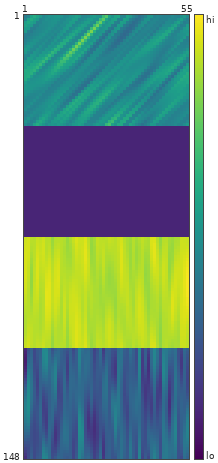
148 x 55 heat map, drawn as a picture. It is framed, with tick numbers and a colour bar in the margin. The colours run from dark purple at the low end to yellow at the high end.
It is made of 4 by 1 panels. Panel 1,1: middling, slanting up to the right. Panel 2,1: very low, flat. Panel 3,1: very high, streaked downward, faint in contrast. Panel 4,1: low, streaked downward.
